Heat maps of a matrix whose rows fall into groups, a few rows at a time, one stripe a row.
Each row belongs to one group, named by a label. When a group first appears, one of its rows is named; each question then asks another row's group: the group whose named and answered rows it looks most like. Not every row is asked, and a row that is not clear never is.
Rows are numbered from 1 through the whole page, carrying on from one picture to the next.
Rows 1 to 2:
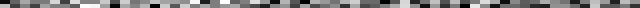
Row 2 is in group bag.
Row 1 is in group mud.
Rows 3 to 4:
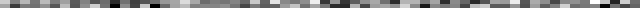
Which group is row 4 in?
bag
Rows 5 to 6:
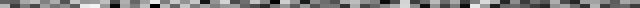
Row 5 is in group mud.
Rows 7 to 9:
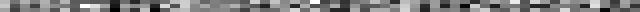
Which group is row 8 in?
bag
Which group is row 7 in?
bag
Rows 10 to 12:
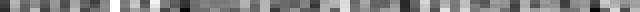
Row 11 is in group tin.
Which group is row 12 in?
tin
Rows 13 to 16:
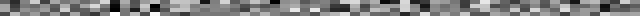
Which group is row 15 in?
bag
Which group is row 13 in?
mud
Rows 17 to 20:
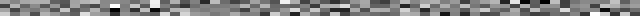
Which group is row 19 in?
bag
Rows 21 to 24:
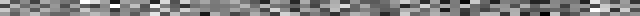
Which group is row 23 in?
bag
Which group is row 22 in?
tin
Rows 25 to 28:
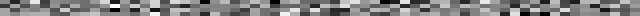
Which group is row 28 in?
mud
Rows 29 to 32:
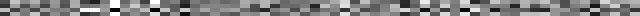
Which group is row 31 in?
bag
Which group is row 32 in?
tin
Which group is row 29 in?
tin
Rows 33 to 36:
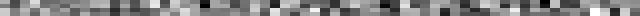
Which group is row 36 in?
bag
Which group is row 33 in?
mud
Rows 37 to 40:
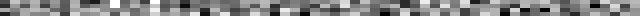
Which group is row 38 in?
tin
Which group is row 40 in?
mud
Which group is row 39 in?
mud
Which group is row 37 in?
tin
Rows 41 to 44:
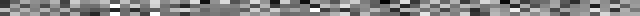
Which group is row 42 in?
tin
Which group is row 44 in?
tin
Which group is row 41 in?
mud
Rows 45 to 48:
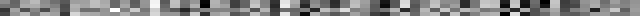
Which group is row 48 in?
mud
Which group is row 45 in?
mud
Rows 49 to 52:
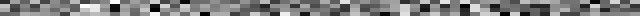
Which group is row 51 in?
bag
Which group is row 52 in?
mud
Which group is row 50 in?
bag
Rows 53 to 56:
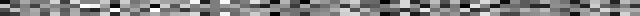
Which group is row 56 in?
mud
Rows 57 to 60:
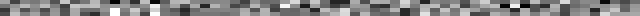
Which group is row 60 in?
tin
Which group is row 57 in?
bag
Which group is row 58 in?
mud
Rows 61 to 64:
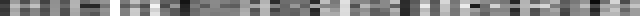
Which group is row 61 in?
tin
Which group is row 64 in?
tin
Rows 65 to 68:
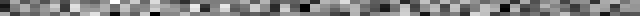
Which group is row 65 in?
tin
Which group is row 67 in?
mud
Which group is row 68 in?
bag
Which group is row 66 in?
mud
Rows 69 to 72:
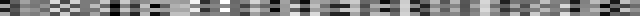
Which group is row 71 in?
mud
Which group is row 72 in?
bag
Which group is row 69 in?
mud
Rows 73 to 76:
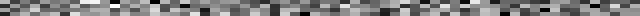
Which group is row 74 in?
tin
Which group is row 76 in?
mud
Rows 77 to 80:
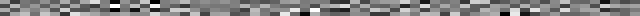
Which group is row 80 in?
mud
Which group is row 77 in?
bag
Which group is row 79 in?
bag
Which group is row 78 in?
tin
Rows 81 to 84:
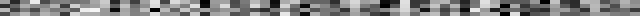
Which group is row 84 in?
mud
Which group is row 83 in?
bag
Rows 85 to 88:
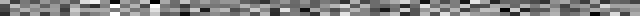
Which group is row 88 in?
tin
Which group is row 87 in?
mud
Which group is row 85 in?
bag
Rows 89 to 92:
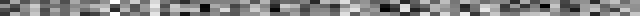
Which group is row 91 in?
mud
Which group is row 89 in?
tin
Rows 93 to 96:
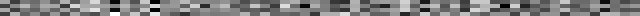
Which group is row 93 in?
bag
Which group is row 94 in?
mud
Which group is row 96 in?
tin
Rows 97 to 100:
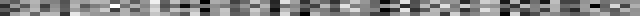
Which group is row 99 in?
mud
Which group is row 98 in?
tin
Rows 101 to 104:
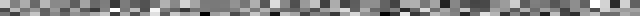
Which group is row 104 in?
mud
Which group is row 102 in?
bag
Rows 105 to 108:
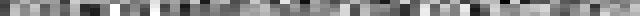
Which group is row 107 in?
tin
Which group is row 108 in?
tin
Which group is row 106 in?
tin
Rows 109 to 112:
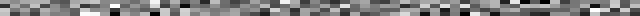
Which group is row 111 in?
bag
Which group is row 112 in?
bag
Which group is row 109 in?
mud
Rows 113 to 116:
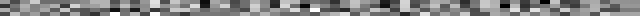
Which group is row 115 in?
bag
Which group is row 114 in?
mud
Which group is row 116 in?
tin
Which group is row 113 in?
mud
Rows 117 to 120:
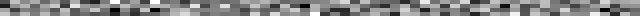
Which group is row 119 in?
bag
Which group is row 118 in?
mud
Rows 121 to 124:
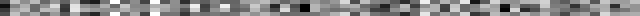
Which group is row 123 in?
mud
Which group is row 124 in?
tin
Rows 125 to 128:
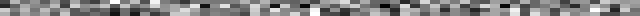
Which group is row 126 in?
mud
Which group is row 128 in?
bag
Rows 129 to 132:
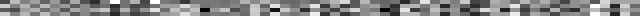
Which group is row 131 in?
mud
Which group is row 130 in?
bag
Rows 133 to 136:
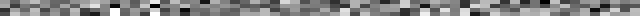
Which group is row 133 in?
mud
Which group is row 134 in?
bag
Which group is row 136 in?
tin
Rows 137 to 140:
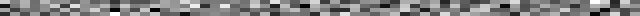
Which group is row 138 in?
mud
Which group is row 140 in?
tin
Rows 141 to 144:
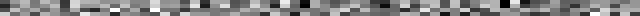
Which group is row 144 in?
bag
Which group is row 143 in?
tin
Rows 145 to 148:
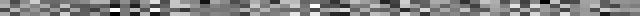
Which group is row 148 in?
bag
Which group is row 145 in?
mud
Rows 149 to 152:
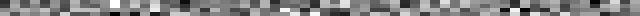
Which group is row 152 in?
bag
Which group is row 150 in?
tin
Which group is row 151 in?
mud
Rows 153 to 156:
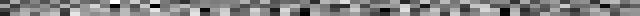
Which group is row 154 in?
bag
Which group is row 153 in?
tin
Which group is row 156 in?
mud
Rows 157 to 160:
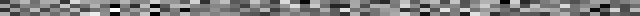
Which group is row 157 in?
mud
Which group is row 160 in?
bag
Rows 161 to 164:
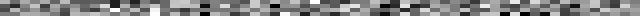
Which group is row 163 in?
tin
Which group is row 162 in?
mud
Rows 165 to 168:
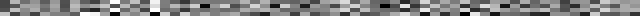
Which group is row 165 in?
tin
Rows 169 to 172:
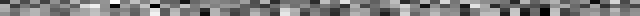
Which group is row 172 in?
mud
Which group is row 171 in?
mud
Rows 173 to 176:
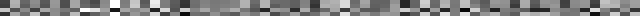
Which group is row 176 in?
tin
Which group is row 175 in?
bag
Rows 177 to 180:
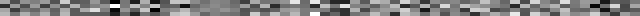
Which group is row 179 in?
bag
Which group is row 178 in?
tin
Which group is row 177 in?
bag
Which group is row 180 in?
bag
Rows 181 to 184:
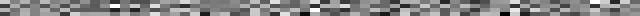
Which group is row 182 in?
tin
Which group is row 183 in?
bag
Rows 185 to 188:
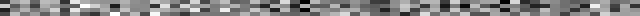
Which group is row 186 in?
bag
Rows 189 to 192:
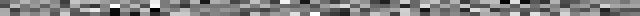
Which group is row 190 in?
tin
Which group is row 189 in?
mud
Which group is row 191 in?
bag
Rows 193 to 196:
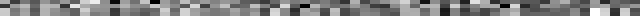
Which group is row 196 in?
bag
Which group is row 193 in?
bag
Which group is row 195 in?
bag
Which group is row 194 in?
mud
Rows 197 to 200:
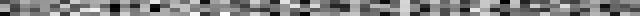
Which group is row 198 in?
bag
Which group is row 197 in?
mud
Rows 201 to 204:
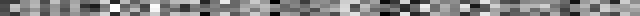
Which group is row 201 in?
mud
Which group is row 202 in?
tin
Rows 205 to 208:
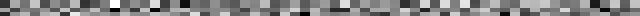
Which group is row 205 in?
tin
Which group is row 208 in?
mud
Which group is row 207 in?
bag
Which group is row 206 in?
tin
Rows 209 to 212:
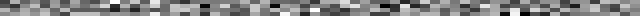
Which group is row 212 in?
mud
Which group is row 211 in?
bag
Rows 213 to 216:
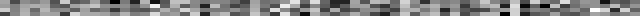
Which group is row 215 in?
bag
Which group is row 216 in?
mud
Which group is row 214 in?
mud
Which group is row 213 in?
bag
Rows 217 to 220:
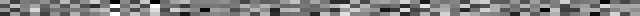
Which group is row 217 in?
bag
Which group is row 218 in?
tin
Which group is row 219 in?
mud
